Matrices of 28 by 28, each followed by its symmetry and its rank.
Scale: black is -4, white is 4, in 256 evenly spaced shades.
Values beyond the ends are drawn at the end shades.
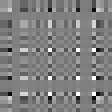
symmetric, rank one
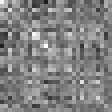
symmetric, rank three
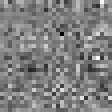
neither, rank five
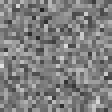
neither, full rank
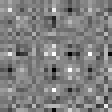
symmetric, rank three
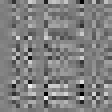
neither, rank two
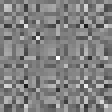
symmetric, rank three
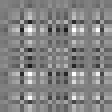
symmetric, rank one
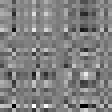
neither, rank two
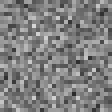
neither, full rank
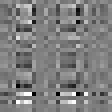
neither, rank two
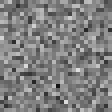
neither, full rank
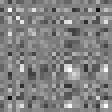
symmetric, rank three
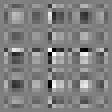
symmetric, rank one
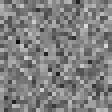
neither, full rank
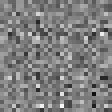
neither, rank five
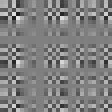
symmetric, rank one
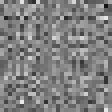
neither, rank five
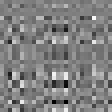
neither, rank two
